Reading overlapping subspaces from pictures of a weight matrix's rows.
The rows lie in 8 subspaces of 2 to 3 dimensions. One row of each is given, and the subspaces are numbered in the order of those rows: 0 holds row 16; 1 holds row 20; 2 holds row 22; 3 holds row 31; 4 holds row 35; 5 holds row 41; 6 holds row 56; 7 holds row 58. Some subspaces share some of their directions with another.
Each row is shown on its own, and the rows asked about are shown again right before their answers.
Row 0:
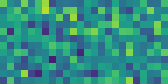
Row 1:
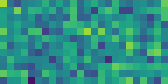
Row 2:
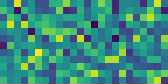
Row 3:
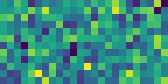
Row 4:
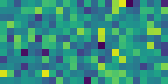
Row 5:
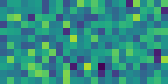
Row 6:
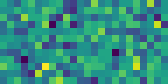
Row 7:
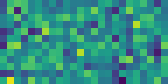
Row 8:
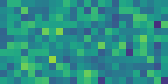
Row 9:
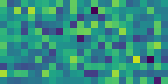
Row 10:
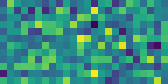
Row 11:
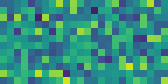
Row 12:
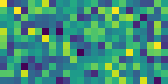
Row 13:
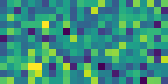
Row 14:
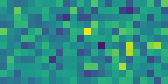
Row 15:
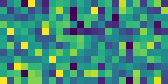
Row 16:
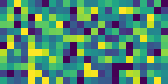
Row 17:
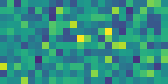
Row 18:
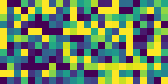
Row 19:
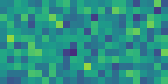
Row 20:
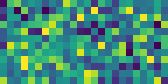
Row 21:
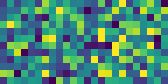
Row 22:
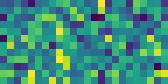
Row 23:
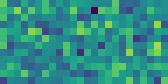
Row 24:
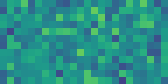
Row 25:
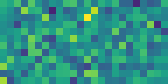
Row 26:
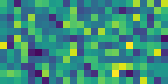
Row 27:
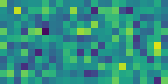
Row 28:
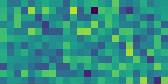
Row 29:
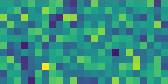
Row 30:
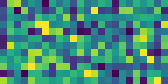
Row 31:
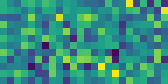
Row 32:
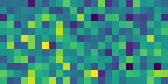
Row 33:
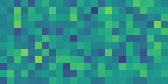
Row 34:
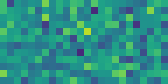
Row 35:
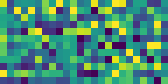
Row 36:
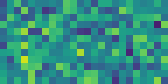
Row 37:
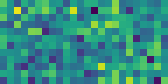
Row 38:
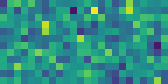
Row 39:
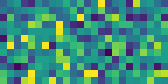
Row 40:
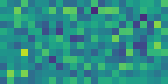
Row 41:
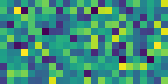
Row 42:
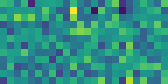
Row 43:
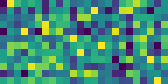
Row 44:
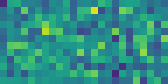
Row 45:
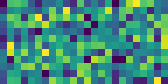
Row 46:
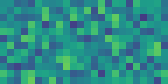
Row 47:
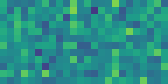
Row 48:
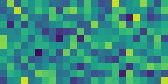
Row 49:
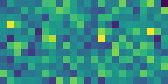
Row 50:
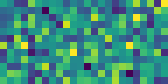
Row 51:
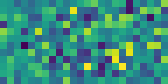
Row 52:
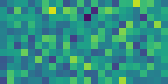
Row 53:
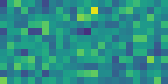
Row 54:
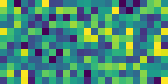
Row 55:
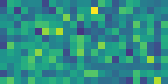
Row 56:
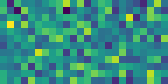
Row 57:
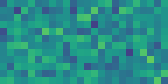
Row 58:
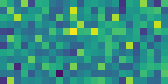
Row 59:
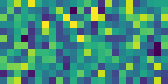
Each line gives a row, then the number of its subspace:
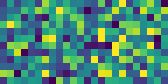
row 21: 5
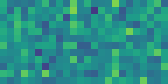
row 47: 1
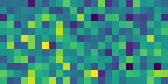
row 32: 2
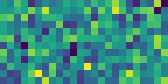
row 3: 0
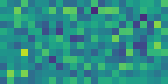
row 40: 5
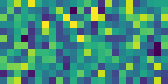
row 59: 2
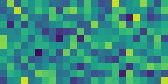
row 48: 6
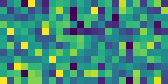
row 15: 7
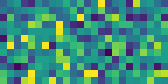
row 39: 2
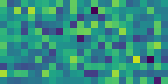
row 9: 4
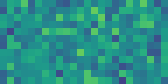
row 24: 7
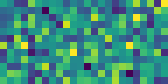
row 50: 0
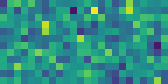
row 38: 2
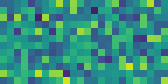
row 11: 7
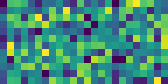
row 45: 5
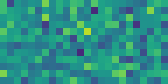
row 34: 6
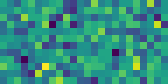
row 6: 1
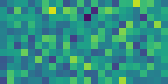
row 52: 5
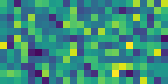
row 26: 0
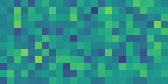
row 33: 5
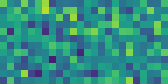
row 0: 7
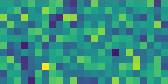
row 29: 1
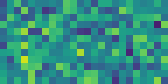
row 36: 1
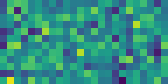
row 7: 7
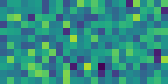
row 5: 3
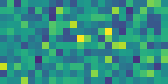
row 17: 4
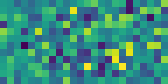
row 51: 3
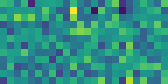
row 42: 7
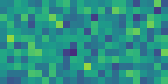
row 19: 0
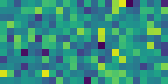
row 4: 5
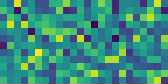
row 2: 6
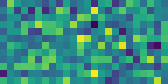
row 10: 4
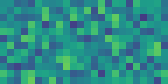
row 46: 2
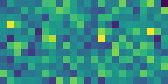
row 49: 5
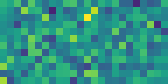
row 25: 5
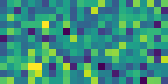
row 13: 3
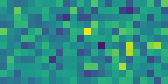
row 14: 3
